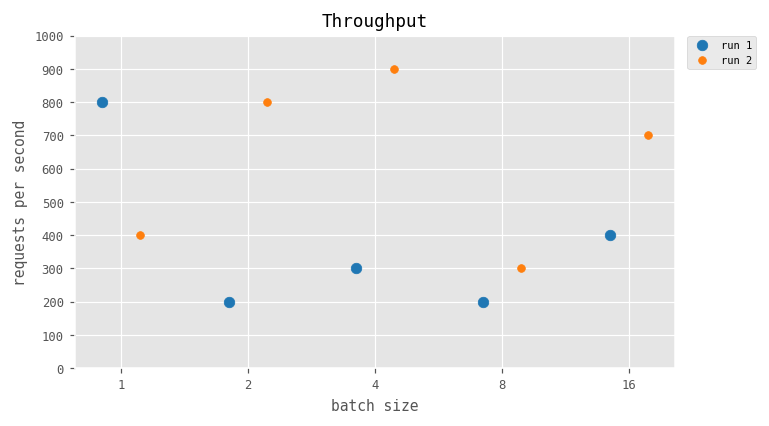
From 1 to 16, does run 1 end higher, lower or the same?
lower
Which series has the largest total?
run 2
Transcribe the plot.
Title: Throughput
x-axis: batch size, ticks 1 2 4 8 16
y-axis: requests per second, ticks 0 100 200 300 400 500 600 700 800 900 1000
Legend: run 1, run 2
Values:
run 1: 800 200 300 200 400
run 2: 400 800 900 300 700
